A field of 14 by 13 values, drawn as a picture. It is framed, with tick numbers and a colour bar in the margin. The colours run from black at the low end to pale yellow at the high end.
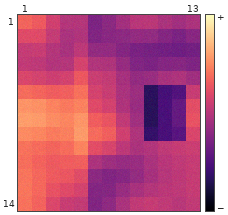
The bottom right is the calmest part. The texture is blotchy. A vertical seam about 40% of the way across splits the table, and the left part is higher. Values change most from cell to cell in the middle right. The ninth with the highest average is the middle left. An odd patch, lower than its surroundings, sits in the middle right. The ninth with the lowest average is the middle right.
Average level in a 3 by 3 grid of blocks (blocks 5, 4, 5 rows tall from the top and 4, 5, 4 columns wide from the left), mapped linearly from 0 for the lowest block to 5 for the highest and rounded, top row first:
3 2 1
5 3 0
4 2 2
